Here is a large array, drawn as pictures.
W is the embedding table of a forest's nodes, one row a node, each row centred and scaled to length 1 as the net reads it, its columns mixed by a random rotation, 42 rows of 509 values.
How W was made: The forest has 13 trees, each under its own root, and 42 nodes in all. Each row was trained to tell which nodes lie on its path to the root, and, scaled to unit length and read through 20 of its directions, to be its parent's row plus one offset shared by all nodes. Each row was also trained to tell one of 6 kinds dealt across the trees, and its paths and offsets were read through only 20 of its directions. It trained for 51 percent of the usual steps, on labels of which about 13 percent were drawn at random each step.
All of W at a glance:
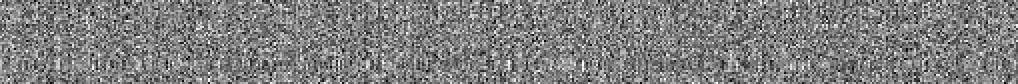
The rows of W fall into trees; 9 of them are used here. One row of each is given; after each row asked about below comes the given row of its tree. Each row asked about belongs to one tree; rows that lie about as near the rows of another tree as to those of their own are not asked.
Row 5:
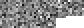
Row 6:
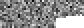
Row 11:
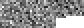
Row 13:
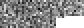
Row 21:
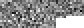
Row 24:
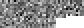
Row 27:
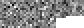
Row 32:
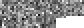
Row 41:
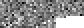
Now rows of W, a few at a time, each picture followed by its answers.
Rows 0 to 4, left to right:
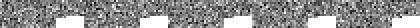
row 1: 41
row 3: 27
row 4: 13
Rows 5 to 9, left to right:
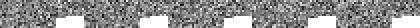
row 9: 11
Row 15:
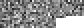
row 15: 41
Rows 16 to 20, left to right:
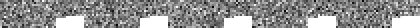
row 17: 27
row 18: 11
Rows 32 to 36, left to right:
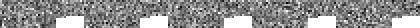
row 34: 11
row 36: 21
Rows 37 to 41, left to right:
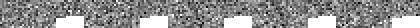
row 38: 27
